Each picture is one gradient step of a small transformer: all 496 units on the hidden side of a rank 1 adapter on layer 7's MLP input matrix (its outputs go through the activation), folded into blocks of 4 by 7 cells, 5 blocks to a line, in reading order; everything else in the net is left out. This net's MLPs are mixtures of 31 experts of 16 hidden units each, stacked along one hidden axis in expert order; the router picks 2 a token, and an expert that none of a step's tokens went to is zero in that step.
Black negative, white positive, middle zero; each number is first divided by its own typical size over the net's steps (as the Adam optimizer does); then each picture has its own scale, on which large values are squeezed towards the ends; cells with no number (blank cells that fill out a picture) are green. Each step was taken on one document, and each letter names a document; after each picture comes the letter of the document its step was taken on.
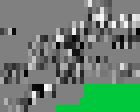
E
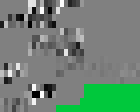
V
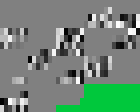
E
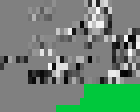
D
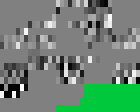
D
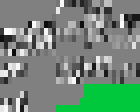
E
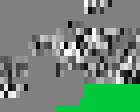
D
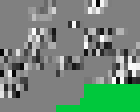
D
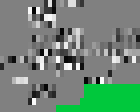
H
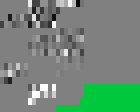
V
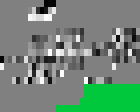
H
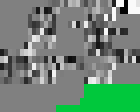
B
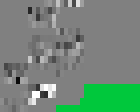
V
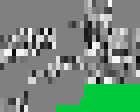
D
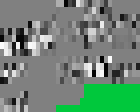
E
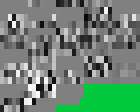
E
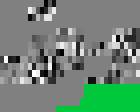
H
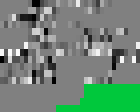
B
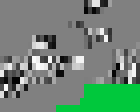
D
